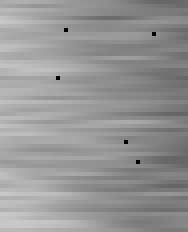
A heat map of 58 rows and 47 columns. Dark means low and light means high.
Five lone cells stand out, each far lower than its neighbours. Values rise toward the left. The grain runs across in streaks. The distribution is heavy-tailed on both sides.
